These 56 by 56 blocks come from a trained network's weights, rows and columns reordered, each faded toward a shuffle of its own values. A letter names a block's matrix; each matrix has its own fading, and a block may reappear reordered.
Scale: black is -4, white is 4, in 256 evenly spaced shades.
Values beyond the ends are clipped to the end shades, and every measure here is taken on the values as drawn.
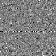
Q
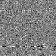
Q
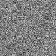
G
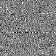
Q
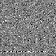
Q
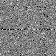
Q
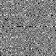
Q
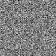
G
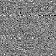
Q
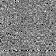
Q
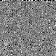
Q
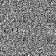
G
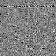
Q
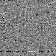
Q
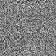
G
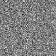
G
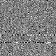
Q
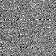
Q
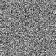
G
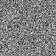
G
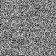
G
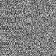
G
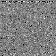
Q
